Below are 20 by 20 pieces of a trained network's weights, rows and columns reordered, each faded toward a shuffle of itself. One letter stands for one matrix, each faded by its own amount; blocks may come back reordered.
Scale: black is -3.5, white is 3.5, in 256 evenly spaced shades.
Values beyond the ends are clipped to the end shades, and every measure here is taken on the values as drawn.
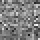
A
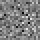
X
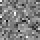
X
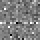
X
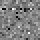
X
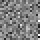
A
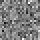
X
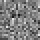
A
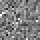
X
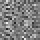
A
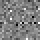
X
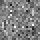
X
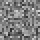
A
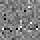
X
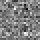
A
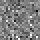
X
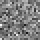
X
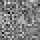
A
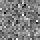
X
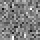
X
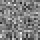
A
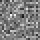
A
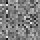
A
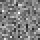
X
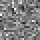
X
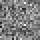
A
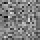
A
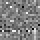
X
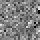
X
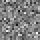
X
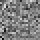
A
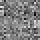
A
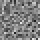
A
